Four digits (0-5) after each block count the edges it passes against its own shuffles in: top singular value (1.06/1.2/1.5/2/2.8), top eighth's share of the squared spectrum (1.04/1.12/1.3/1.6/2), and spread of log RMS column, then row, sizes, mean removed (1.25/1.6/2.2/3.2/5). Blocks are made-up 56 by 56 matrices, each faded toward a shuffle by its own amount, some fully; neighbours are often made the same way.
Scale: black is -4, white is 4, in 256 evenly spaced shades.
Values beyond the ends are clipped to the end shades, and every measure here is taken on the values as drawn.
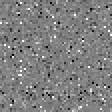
0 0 0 0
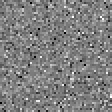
0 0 0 0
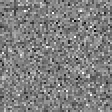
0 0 0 0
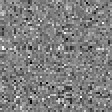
4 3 2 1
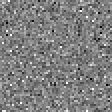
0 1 0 0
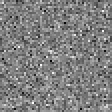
1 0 0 0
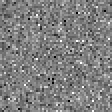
1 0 0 0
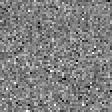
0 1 0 0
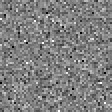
1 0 0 0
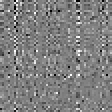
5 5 3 3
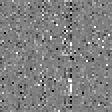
3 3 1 0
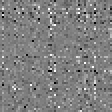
3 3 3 2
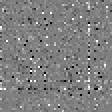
2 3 2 2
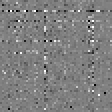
3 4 2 2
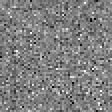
2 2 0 0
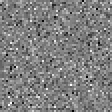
1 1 0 0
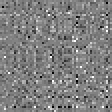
4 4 2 2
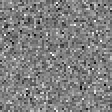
0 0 0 0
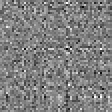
4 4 2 2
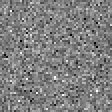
0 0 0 0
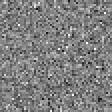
1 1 0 0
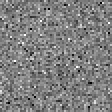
2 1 0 0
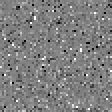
2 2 0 0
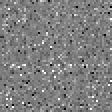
3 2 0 0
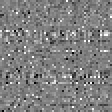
3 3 1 2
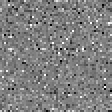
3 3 0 2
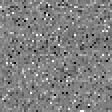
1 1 0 0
